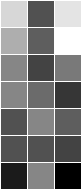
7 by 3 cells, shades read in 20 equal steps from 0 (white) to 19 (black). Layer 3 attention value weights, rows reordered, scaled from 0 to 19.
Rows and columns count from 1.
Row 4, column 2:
11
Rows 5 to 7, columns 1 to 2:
13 9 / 13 13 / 17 9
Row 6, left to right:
13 13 14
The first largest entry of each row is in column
2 2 2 3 1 3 3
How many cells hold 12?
2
